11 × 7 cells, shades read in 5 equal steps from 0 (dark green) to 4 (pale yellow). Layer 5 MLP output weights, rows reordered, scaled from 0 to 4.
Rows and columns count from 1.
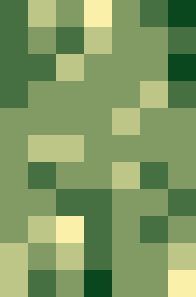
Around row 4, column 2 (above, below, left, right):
1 2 1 2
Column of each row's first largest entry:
4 4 3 6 5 2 5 1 3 1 7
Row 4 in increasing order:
1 1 2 2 2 2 3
